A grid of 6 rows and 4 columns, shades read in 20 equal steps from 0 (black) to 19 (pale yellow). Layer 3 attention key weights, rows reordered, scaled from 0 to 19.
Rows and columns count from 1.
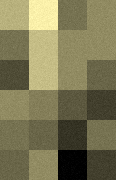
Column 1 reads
14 9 6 11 9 8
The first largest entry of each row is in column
2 2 2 1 1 2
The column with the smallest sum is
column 3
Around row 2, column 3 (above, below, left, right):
9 11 15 11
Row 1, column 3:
9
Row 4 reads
11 10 7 5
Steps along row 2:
up down same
